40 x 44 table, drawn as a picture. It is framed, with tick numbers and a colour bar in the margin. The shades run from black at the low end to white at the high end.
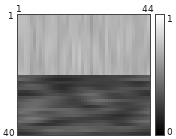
The table splits into 2 rows of 1 panel. Panel 1,1: high, streaked downward, faint in contrast. Panel 2,1: low, streaked across.
